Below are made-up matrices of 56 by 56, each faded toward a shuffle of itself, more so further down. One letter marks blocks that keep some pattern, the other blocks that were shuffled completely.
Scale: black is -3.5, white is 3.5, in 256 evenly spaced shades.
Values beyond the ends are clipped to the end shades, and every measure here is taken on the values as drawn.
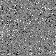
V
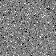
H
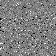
V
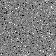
H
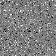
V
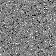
H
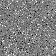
H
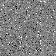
V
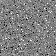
H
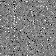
V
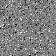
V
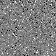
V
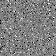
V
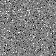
H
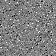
H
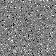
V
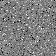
H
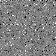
V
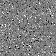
H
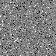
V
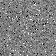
H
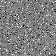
H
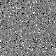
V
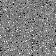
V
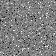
H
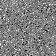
H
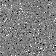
H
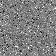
H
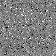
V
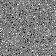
H
